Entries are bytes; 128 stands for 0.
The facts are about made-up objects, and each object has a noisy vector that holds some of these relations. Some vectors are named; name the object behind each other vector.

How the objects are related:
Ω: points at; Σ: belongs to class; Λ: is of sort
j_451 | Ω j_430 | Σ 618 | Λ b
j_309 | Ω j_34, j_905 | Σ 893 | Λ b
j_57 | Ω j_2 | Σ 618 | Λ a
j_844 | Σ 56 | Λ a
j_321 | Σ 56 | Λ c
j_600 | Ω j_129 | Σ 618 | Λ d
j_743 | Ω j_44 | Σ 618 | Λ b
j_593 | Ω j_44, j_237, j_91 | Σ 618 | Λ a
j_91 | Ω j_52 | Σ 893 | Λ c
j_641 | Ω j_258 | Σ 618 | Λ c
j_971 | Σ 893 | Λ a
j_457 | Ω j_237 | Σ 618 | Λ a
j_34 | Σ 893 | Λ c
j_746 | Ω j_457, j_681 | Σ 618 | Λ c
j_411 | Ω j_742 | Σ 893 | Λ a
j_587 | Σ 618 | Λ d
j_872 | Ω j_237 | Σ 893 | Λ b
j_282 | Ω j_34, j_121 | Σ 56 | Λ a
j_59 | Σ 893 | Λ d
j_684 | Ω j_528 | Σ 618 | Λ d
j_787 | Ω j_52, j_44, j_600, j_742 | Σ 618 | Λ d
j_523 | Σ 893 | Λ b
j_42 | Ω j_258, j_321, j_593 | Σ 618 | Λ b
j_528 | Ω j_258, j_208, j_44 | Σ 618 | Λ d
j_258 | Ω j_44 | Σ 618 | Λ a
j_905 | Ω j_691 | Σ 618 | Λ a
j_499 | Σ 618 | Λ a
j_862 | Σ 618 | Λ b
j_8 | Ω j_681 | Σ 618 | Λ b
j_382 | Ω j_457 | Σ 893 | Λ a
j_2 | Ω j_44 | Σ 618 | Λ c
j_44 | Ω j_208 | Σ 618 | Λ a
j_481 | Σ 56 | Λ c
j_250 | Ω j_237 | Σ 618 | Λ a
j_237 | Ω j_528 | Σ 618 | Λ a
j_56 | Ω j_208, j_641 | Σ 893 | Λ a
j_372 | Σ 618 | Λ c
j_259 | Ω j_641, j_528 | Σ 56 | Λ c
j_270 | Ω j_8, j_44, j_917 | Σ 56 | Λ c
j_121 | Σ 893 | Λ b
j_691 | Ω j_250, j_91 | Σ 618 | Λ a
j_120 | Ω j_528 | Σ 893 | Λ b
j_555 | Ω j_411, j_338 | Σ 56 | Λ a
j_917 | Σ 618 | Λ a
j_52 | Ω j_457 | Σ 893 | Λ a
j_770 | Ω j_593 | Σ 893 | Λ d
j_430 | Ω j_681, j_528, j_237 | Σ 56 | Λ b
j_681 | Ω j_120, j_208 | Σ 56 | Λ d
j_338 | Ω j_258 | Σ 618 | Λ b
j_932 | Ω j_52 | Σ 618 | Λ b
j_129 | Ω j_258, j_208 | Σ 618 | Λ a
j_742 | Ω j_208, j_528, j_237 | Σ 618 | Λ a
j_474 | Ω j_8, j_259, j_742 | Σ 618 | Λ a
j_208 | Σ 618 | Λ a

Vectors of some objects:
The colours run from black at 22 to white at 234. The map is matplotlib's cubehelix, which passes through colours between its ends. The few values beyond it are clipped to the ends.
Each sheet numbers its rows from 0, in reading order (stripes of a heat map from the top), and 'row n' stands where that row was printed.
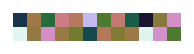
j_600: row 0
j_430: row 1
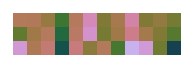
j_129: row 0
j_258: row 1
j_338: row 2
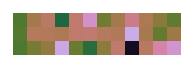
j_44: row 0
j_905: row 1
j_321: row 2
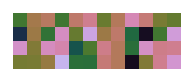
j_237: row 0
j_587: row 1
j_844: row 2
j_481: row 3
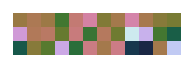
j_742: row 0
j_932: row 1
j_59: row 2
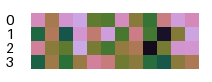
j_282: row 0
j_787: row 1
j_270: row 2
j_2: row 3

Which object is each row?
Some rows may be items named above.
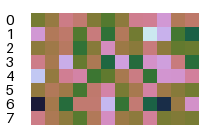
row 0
j_52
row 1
j_932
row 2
j_917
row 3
j_121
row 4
j_555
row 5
j_742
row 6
j_528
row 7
j_57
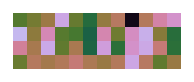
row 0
j_321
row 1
j_523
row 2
j_121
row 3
j_691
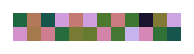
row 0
j_787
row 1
j_862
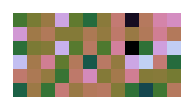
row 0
j_321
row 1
j_56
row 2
j_681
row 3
j_872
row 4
j_129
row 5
j_372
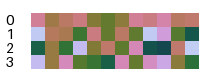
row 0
j_382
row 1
j_42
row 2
j_770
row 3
j_523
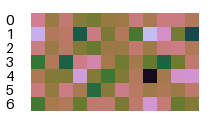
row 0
j_411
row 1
j_743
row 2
j_411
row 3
j_746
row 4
j_259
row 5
j_971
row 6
j_457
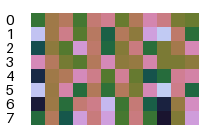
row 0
j_237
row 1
j_872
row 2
j_91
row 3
j_474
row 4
j_34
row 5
j_120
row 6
j_528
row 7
j_787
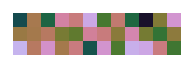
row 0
j_684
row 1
j_499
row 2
j_309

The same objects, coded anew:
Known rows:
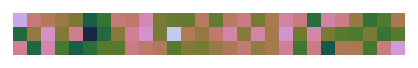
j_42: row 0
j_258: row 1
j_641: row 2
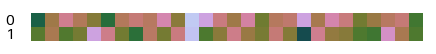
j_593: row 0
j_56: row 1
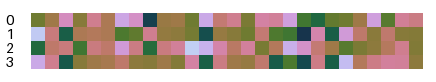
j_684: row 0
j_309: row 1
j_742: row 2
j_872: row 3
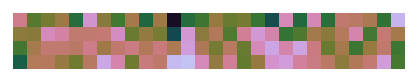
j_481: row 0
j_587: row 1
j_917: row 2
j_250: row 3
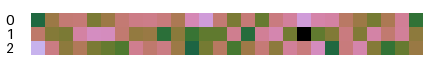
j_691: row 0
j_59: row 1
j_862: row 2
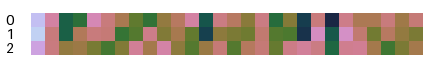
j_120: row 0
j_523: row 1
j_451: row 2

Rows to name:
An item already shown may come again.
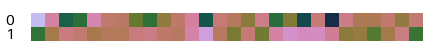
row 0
j_120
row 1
j_905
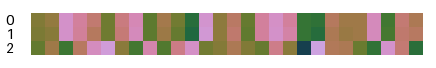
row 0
j_600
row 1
j_600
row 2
j_971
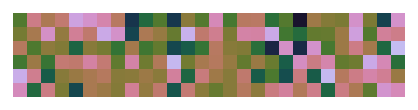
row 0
j_681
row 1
j_684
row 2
j_270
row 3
j_382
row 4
j_872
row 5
j_372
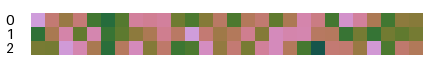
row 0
j_932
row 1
j_129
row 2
j_787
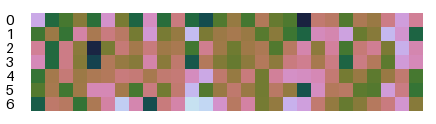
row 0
j_34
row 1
j_52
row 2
j_746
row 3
j_372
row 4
j_474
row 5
j_411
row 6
j_237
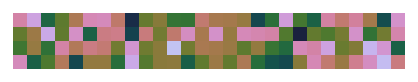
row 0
j_430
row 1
j_528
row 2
j_52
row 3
j_91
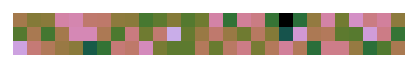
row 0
j_770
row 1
j_411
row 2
j_42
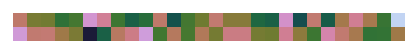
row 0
j_259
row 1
j_743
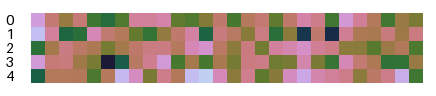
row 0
j_932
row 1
j_120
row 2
j_57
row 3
j_743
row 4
j_457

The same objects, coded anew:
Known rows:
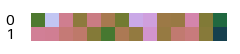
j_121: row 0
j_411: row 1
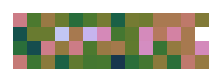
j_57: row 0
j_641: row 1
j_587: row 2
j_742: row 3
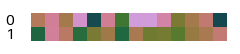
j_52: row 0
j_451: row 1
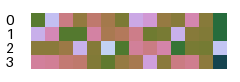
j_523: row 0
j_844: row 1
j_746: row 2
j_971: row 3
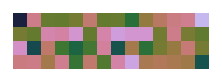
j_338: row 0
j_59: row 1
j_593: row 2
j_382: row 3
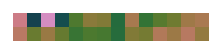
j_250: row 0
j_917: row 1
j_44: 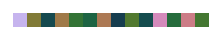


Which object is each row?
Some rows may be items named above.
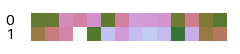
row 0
j_59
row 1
j_91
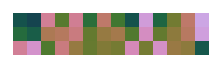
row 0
j_684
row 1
j_600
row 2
j_56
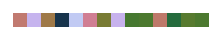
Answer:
j_430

